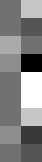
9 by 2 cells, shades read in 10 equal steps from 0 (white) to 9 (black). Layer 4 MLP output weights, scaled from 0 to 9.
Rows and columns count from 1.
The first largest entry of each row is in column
1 2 2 2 1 1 1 2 2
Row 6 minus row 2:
0 -6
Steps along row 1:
down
